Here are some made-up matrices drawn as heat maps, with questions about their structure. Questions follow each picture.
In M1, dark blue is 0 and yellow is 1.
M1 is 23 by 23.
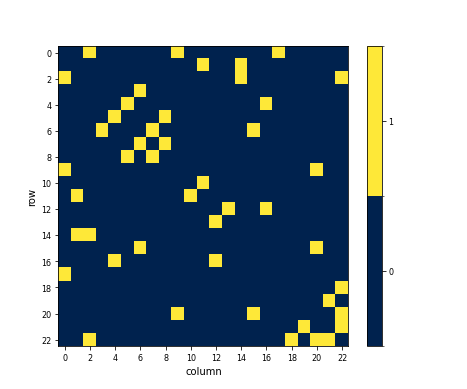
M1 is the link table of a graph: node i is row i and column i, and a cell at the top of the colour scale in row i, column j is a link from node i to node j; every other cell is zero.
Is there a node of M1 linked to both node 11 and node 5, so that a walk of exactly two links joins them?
no
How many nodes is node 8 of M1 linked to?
2
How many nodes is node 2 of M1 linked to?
3
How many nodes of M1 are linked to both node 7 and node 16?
0
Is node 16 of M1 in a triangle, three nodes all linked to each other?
no
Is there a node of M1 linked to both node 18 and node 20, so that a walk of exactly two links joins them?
yes
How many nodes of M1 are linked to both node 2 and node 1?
1
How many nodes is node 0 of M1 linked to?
3
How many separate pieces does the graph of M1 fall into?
1
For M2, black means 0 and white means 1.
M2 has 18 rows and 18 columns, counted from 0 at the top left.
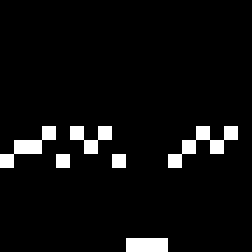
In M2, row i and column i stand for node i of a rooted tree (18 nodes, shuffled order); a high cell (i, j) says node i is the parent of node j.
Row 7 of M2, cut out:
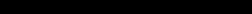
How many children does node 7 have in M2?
0
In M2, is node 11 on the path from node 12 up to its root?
yes
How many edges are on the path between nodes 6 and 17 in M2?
2
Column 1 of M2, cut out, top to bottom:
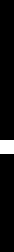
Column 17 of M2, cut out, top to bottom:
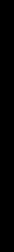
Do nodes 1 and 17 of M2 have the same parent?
no
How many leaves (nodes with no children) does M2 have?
14
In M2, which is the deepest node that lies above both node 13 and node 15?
10
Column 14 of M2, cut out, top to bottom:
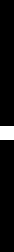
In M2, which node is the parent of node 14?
9
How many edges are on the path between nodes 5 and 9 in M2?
1
